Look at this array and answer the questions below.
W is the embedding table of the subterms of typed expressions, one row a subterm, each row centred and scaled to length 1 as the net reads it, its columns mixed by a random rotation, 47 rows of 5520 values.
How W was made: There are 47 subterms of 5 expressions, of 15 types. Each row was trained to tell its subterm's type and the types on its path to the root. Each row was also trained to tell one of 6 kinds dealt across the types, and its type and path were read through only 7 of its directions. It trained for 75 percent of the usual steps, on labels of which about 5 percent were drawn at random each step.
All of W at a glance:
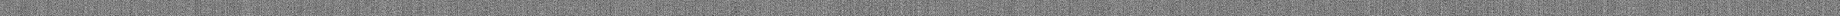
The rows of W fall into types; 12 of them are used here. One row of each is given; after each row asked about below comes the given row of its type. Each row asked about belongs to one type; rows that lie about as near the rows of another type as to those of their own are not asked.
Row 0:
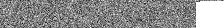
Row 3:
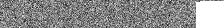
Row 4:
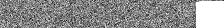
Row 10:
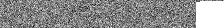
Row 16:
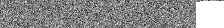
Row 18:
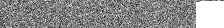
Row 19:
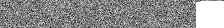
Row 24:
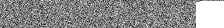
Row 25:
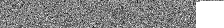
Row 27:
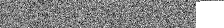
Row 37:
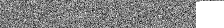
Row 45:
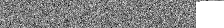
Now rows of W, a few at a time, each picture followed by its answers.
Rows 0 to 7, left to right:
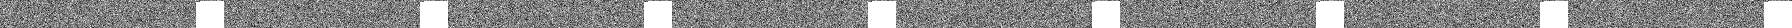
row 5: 45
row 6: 27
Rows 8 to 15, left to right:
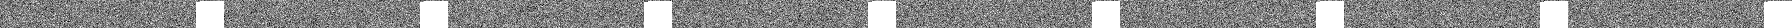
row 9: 19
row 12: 25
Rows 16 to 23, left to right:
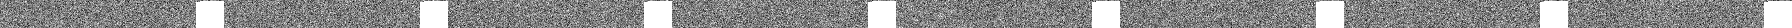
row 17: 45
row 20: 10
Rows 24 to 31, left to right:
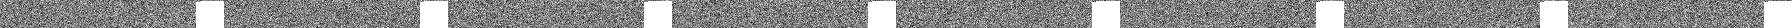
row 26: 27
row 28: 0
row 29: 16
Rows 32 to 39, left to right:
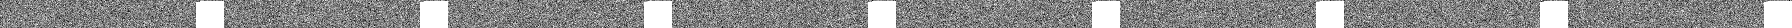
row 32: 10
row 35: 19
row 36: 27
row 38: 0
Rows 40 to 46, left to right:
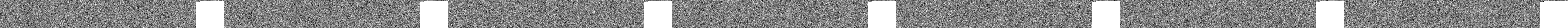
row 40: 45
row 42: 18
